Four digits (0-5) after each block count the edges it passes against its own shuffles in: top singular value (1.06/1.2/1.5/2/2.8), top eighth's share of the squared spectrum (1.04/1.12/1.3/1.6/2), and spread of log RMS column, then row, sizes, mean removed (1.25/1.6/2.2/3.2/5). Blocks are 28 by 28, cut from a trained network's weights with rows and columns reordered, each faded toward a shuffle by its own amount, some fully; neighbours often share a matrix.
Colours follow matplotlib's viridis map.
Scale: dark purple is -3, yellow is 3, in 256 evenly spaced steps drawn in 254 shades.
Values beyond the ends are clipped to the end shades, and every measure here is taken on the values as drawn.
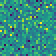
0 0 1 1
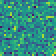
3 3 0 2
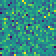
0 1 0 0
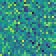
0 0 0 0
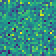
1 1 0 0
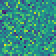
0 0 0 0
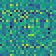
3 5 1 3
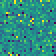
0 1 1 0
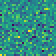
2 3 0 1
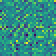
3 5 1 2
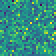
0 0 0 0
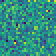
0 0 0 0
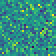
0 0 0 0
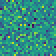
1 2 0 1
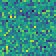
2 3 0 2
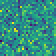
0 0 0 0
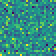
0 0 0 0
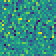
0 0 0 1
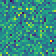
0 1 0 0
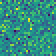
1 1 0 0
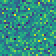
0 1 0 0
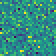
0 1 0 0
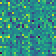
2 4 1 2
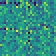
3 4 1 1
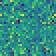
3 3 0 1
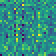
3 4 2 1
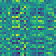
4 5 3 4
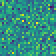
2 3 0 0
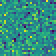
1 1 0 0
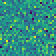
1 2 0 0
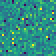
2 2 0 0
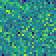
2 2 0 1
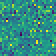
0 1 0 1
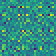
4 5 1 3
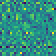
4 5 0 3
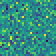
2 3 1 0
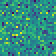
1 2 0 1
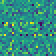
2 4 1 2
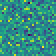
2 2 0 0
